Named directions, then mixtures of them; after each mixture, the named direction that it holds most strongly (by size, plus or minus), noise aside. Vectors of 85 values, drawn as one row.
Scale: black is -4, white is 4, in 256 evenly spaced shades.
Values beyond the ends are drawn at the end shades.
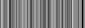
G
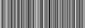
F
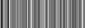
G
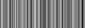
G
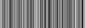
G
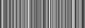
F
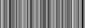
G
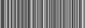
G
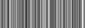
G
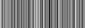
F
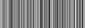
F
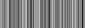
G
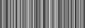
F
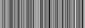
F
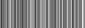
G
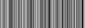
G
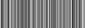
G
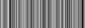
G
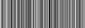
F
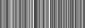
F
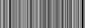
G
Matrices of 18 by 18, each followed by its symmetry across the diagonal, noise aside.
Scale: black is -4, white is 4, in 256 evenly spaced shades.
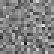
antisymmetric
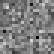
symmetric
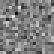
antisymmetric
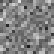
symmetric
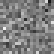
neither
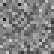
symmetric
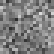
antisymmetric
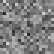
neither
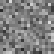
antisymmetric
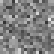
neither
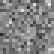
neither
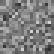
symmetric
